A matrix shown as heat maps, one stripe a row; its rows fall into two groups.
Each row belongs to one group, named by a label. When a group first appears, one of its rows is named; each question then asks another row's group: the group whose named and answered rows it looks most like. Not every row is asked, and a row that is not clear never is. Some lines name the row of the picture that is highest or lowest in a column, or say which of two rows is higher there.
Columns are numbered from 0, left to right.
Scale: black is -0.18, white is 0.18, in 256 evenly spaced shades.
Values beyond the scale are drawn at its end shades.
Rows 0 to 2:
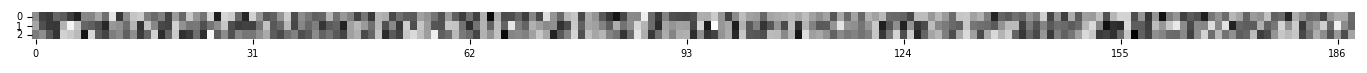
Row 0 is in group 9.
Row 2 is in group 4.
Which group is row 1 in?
4
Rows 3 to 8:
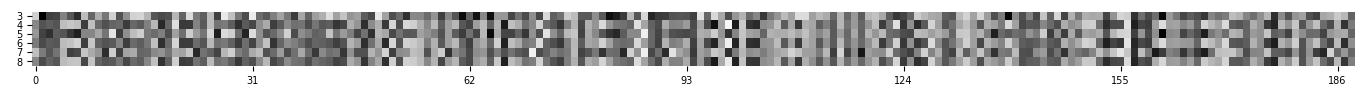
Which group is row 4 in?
4
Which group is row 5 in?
9
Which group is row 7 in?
9
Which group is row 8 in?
4
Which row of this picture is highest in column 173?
3
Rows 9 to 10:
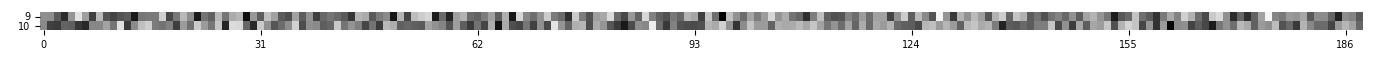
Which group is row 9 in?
4
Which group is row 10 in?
9
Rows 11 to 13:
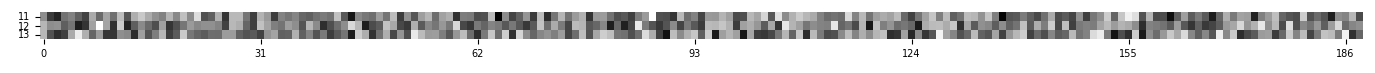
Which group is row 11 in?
9
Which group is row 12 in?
9
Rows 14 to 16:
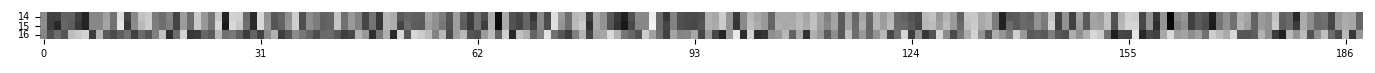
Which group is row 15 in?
9
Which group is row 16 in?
4
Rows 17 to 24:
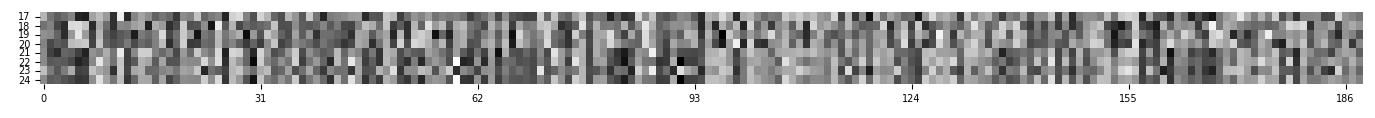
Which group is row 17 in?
9
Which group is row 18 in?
4
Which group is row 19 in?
4
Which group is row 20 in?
4
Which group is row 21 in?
9
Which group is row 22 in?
9
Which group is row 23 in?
9
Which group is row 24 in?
9
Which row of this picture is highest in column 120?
18
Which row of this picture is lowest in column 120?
17
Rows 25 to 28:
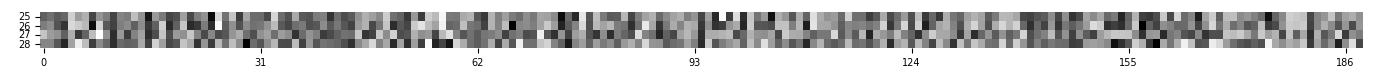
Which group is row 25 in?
4
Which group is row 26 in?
4
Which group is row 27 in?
9
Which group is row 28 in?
4
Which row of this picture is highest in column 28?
27
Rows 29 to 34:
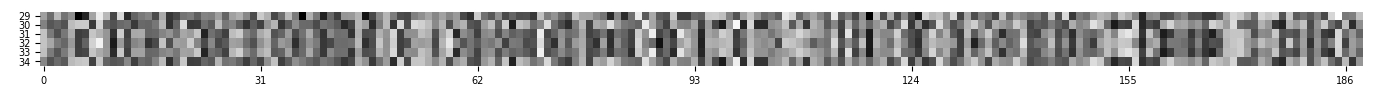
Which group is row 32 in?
9
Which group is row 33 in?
9
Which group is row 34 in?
4
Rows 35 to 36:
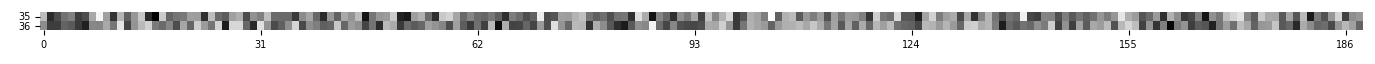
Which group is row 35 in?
9
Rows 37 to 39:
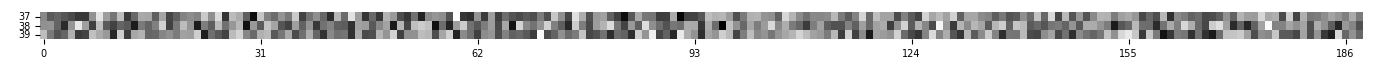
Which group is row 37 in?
9
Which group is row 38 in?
4
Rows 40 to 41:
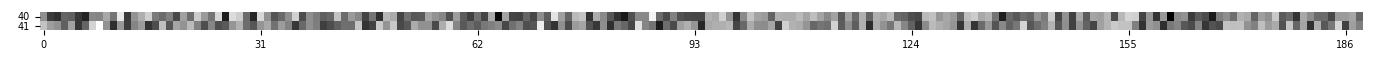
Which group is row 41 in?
9
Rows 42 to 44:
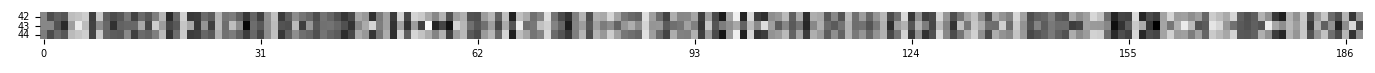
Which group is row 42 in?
4
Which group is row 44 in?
4
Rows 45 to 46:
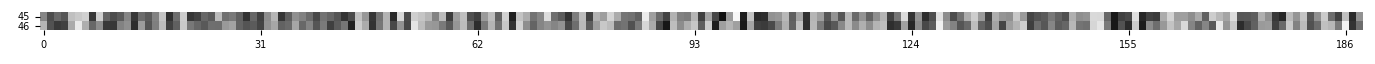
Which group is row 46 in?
4
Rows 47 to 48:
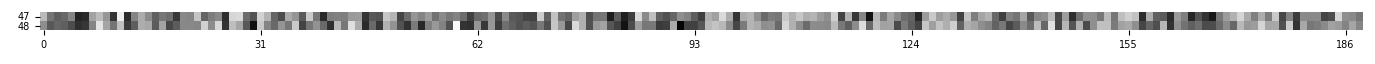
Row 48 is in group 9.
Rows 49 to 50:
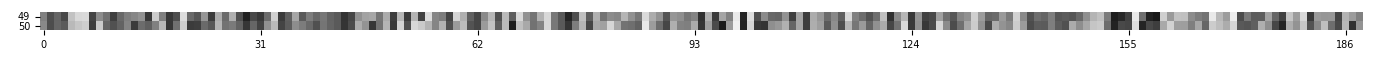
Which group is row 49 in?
4
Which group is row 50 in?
4
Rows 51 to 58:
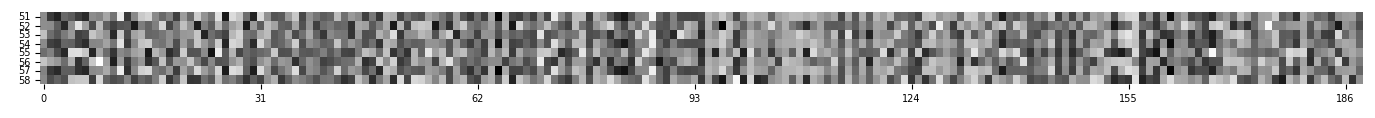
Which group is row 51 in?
9
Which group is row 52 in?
4
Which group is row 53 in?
9
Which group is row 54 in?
9
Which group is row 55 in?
4
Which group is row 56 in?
9
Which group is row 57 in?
9
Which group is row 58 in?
4
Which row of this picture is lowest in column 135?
58
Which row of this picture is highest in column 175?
52
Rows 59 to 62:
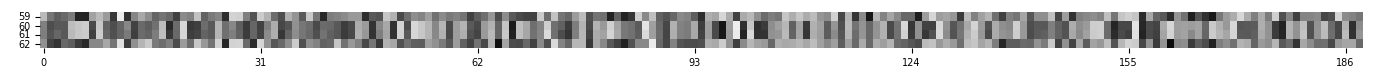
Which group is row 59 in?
9
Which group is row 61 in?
4
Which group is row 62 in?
9
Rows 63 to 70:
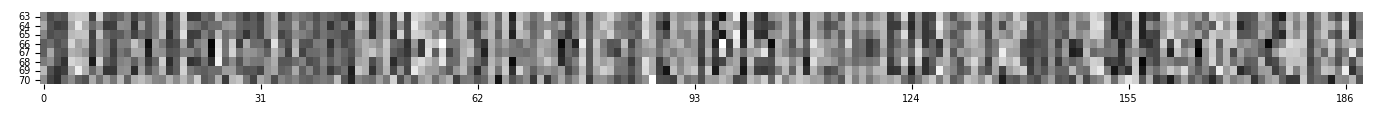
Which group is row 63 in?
4
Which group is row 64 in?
4
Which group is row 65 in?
4
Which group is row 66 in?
4
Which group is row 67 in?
4
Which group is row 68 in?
4
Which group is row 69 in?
4
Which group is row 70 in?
9
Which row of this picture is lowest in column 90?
70
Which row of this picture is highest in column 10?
70
